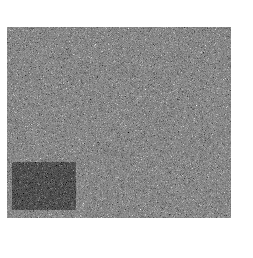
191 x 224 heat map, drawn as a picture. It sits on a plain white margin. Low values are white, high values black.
Stripes: none. Mirror symmetry: none. Average level on the scale: 50%. Ninth with the highest average: bottom left. Odd patch: higher, in the bottom left.
